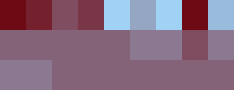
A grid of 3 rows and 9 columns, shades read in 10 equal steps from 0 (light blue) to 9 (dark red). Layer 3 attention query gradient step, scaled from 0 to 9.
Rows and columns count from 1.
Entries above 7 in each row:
3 0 0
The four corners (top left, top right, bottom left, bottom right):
9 1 4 5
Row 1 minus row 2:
4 3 1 2 -5 -2 -4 3 -3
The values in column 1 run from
4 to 9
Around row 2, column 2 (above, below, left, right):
8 4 5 5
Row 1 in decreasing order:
9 9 8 7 6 2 1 0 0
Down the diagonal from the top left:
9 5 5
